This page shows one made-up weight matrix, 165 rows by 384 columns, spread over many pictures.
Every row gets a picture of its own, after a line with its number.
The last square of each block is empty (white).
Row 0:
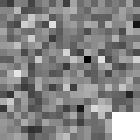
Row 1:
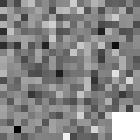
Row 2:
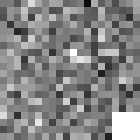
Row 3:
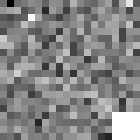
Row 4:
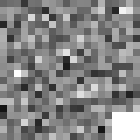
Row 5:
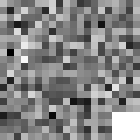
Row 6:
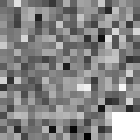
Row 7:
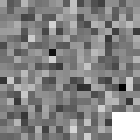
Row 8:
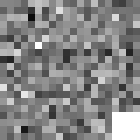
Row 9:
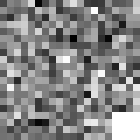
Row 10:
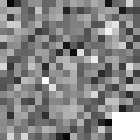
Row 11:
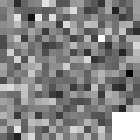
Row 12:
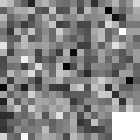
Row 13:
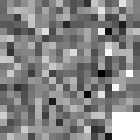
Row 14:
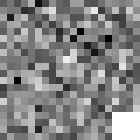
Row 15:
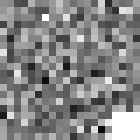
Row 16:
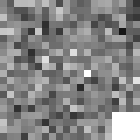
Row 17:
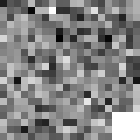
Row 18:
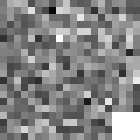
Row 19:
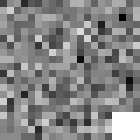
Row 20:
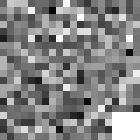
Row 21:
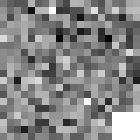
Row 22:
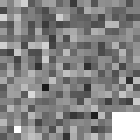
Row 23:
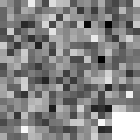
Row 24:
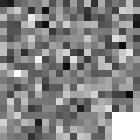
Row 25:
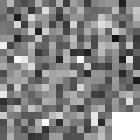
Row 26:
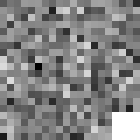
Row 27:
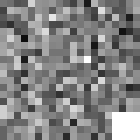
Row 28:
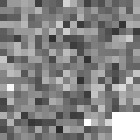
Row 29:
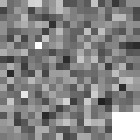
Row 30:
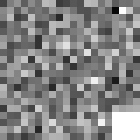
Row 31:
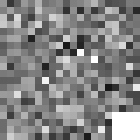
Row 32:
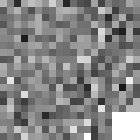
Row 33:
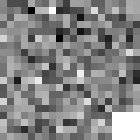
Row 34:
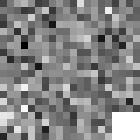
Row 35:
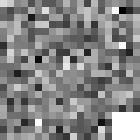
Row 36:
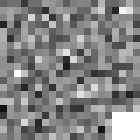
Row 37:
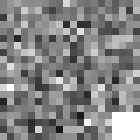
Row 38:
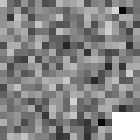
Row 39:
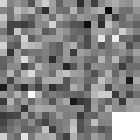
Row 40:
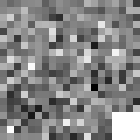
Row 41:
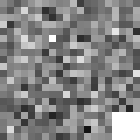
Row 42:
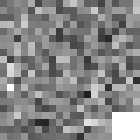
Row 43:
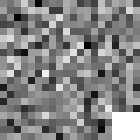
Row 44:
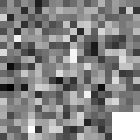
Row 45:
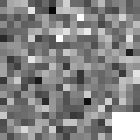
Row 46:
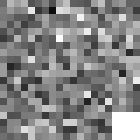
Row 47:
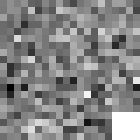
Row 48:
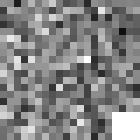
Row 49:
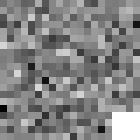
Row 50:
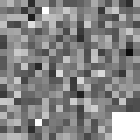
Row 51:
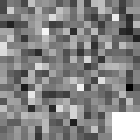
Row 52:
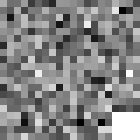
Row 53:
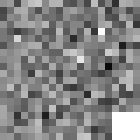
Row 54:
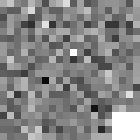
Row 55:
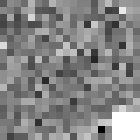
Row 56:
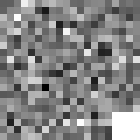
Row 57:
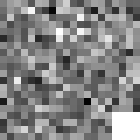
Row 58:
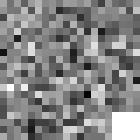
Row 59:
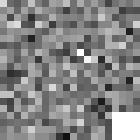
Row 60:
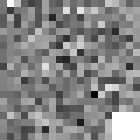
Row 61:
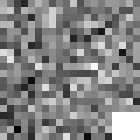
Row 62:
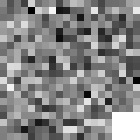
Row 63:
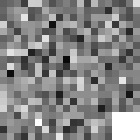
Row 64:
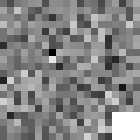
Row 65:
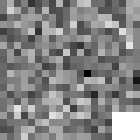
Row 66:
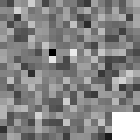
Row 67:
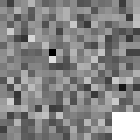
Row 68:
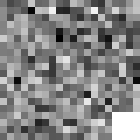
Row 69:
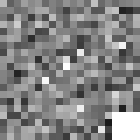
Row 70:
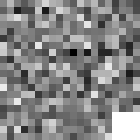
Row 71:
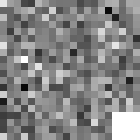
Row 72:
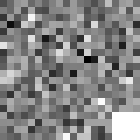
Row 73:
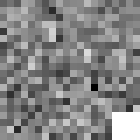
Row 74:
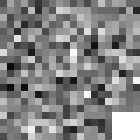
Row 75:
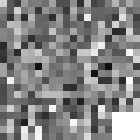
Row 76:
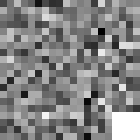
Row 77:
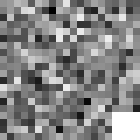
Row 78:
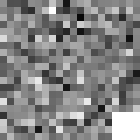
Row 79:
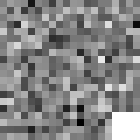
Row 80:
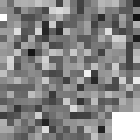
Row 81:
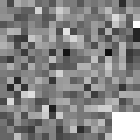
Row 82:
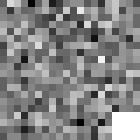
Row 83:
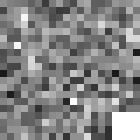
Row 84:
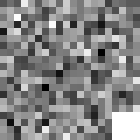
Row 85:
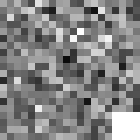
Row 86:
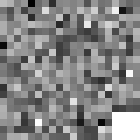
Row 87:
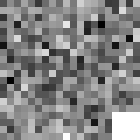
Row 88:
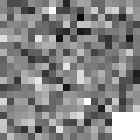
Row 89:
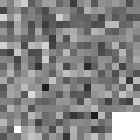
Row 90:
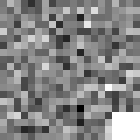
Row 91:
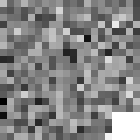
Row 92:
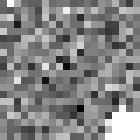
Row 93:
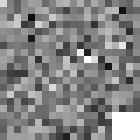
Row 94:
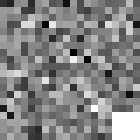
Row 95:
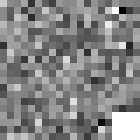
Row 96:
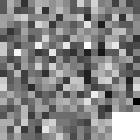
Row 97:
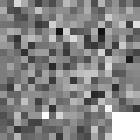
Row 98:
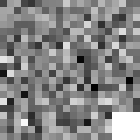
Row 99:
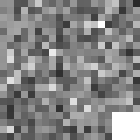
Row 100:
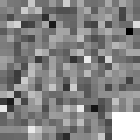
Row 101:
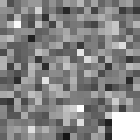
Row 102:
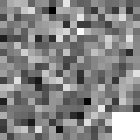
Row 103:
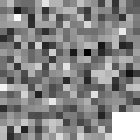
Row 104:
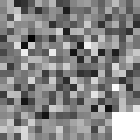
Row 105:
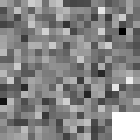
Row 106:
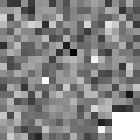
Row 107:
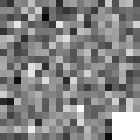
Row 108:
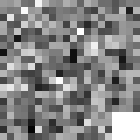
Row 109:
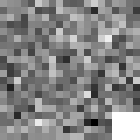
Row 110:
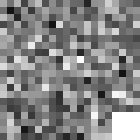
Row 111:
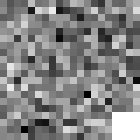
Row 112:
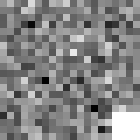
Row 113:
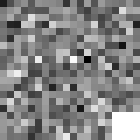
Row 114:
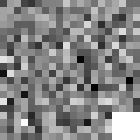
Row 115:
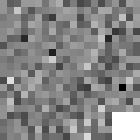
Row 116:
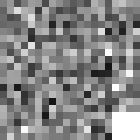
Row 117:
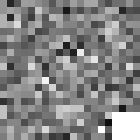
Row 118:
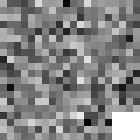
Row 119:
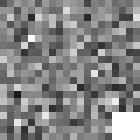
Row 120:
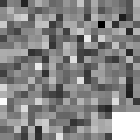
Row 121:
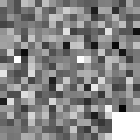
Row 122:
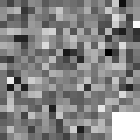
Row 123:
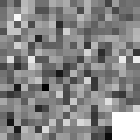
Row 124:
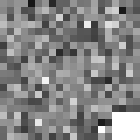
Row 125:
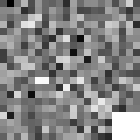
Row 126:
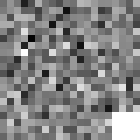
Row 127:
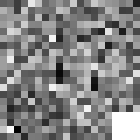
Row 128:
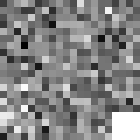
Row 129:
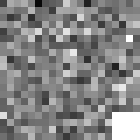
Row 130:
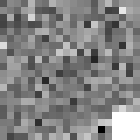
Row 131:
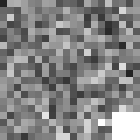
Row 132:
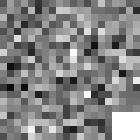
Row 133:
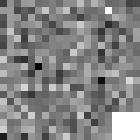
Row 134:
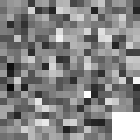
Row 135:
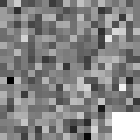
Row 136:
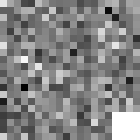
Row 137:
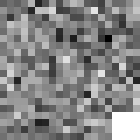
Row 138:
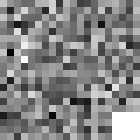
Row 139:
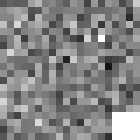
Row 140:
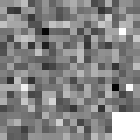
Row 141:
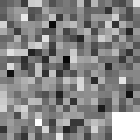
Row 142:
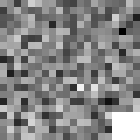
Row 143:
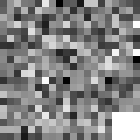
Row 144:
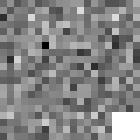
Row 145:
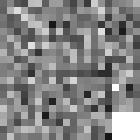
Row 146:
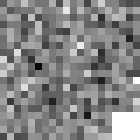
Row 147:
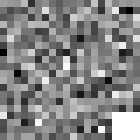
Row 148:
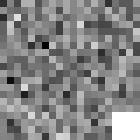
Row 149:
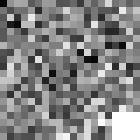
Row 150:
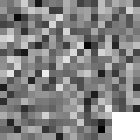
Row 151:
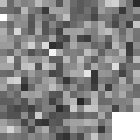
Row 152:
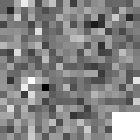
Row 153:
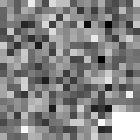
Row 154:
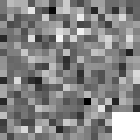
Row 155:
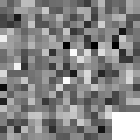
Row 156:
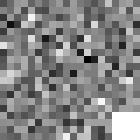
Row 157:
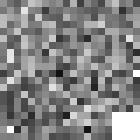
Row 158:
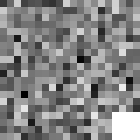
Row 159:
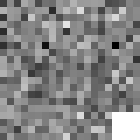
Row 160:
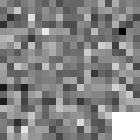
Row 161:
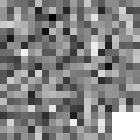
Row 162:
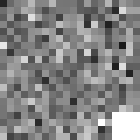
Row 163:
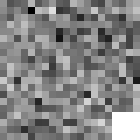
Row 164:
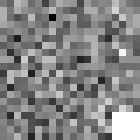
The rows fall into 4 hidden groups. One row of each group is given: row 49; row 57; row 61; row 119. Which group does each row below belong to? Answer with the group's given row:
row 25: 61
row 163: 57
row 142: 119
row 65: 61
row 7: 119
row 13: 119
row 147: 49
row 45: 57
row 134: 57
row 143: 49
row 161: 119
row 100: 49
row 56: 61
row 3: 49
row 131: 49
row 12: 61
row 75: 119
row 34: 61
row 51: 119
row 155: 119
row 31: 49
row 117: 49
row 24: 49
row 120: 119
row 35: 49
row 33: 57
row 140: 119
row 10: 49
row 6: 119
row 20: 57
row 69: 49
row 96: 119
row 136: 61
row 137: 57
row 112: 49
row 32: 119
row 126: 119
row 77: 57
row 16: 61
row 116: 119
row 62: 57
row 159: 61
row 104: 119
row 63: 119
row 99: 61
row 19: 119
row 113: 49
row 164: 119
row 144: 61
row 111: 57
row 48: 119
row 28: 57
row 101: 49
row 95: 49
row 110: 61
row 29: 119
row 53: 119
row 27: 119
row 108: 57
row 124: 49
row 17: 57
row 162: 49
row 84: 61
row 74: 57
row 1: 61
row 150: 119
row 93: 49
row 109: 57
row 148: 61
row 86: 49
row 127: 61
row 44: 57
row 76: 119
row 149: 49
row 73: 61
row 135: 119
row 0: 49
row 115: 119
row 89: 61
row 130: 49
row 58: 57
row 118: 57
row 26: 61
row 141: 119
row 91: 119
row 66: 119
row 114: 119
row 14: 57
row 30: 49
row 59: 49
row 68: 57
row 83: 61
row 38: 49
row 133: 61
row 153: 49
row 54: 49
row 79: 49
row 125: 49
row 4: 49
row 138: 61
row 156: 49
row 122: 119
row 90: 49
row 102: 57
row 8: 119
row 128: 61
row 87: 61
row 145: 119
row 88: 57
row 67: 119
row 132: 57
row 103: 119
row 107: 49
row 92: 49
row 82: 49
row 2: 119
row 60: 49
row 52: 49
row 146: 61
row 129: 57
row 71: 61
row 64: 119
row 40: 61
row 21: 57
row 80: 61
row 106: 49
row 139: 119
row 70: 119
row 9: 57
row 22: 61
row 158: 119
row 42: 57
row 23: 49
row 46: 57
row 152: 61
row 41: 61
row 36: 49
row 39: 61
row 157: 61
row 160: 119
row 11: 119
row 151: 61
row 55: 49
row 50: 49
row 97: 119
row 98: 119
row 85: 57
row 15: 49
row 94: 49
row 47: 57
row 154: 57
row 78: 57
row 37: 57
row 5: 61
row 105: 119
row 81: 119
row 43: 119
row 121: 119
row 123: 61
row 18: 57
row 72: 49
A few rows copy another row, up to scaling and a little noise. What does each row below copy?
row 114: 98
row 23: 153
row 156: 72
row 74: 132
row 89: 22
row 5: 138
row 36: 4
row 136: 71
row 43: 150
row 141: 63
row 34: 128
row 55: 130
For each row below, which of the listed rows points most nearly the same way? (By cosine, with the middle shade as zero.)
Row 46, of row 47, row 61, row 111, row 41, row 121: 47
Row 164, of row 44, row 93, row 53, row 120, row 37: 37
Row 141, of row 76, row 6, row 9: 6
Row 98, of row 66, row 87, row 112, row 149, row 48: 149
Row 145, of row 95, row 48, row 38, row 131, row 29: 48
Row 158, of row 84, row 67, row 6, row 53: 6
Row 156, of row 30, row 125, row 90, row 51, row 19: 125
